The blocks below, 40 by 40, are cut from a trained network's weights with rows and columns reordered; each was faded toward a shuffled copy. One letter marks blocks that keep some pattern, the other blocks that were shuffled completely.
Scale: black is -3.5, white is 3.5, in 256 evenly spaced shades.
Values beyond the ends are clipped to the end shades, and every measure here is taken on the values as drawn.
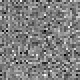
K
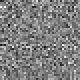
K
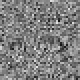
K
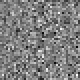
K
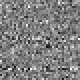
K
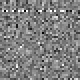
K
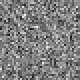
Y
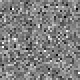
Y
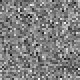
Y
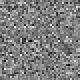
K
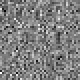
K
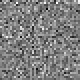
K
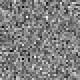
Y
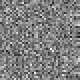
K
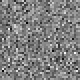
K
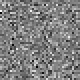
K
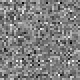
K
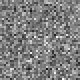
K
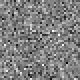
Y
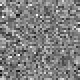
K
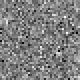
Y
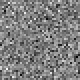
Y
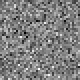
Y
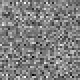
K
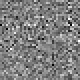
K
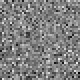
K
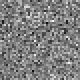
Y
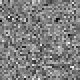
K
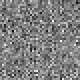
K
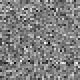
K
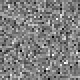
Y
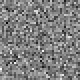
Y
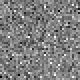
Y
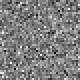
Y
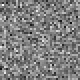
Y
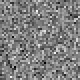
Y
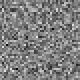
K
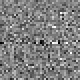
K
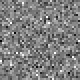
Y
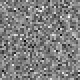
Y
